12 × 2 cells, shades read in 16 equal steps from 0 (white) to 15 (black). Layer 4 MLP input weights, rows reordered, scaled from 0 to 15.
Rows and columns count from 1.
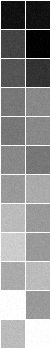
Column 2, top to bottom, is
14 15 12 7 7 8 5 6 6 4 6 0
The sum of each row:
28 26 22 15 15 15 11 10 9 9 6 4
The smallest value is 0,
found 2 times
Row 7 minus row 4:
-2 -2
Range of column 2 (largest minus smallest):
15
